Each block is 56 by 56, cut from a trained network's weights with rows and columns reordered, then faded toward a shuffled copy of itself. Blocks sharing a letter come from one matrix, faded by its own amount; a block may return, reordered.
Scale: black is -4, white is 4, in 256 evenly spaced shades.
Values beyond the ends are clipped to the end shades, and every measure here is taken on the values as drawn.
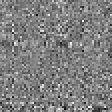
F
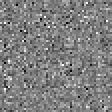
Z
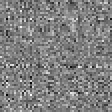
F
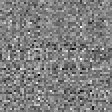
F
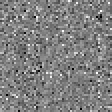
Z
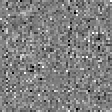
Z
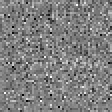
Z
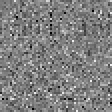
Z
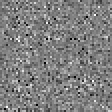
Z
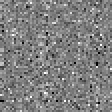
Z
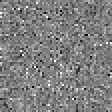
Z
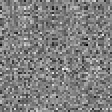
F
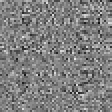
F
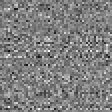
F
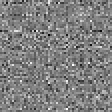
F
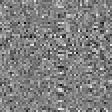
F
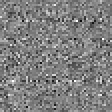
F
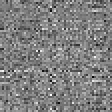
F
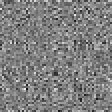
F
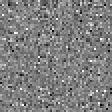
Z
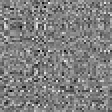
F
